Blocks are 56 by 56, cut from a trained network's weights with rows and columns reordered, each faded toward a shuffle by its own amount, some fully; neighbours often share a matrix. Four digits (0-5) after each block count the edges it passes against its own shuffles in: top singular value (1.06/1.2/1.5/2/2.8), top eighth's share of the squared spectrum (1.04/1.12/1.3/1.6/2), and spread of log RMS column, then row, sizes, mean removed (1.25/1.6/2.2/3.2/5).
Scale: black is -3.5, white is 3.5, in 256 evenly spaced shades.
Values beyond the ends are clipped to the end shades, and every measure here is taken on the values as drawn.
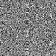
3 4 2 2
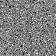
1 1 0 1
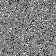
0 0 0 0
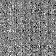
3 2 1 2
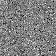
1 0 0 0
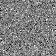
0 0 0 0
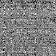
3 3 2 1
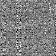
2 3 3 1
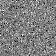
0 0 0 0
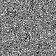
0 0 0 0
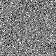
0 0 0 0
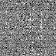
2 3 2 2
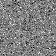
0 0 0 0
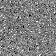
0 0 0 0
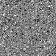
1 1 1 0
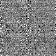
2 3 3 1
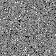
0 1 0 0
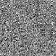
3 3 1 0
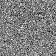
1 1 0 0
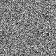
2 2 0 0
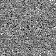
1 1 1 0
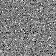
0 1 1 0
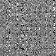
2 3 3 0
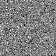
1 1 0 0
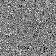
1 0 0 0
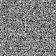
1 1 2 0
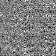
2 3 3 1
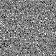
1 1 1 0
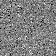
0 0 0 0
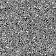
0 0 1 0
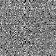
2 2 2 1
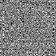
2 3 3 1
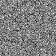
1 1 0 0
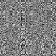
4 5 3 1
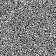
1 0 0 0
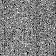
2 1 0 0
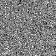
2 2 0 0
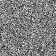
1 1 0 0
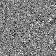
1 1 0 0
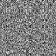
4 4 2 1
